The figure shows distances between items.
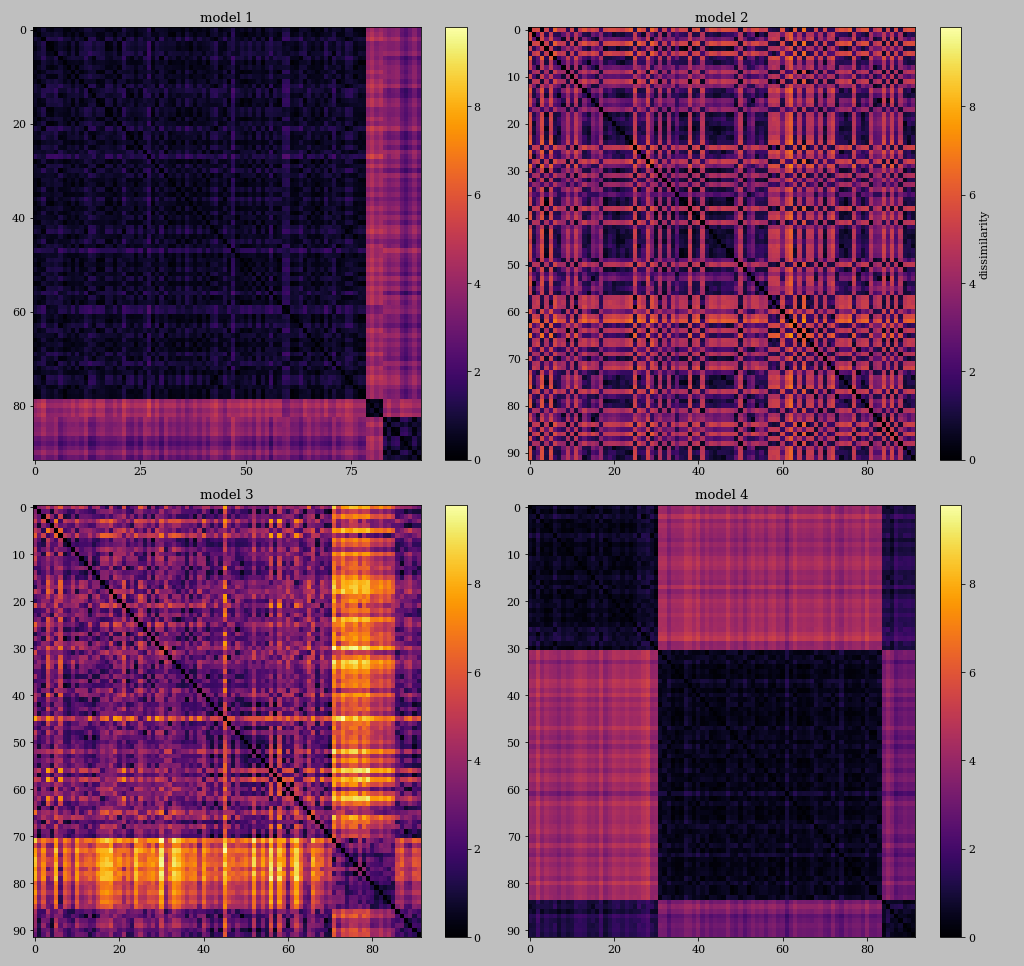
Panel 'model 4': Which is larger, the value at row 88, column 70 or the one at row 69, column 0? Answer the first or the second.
the second
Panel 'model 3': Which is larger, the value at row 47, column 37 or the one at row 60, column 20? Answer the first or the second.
the second
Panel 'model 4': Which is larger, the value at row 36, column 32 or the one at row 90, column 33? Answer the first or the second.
the second
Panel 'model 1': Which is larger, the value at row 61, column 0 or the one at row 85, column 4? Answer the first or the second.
the second
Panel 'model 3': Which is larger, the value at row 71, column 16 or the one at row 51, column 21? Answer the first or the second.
the first
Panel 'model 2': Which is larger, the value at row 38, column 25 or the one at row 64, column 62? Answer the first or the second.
the second
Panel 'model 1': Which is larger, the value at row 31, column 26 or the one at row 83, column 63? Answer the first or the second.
the second
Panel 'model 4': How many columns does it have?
92
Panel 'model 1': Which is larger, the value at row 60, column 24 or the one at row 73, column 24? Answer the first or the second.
the first
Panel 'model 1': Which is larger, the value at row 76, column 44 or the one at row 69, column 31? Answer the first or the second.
the second
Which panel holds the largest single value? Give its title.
model 3
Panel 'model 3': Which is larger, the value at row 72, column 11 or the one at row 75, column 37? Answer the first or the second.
the second
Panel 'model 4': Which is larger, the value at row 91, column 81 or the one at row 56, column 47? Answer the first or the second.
the first
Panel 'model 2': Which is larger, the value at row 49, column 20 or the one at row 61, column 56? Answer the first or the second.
the second
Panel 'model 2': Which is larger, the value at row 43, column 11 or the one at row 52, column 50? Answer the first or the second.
the first
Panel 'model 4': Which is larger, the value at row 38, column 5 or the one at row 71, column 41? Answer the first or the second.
the first
